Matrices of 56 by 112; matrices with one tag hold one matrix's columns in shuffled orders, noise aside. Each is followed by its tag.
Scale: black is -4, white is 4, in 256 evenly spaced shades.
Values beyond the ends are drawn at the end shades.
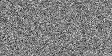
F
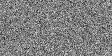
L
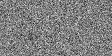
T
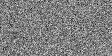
L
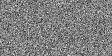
L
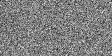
L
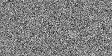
F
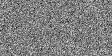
L
